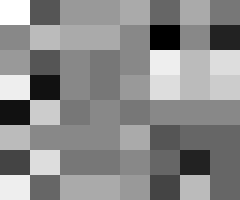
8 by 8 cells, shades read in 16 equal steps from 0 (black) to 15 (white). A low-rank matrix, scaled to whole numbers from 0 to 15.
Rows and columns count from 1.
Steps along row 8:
down up same down down up down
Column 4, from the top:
9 10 7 7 8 8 7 10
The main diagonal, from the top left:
15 11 8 7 7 5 2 6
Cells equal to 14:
3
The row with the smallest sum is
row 7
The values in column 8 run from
2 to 13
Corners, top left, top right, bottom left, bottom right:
15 7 14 6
